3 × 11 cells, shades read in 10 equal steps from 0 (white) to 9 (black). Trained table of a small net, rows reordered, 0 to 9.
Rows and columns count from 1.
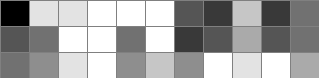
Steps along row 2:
down down same up down up down down up down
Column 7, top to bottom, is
6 7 4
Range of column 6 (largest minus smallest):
2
